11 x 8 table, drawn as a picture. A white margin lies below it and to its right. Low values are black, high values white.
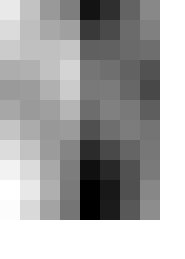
Lone odd cells: none. Ninth with the lowest average: bottom middle. Ninth with the highest average: bottom left. Seam: vertical, 50% of the way across, the left part higher.
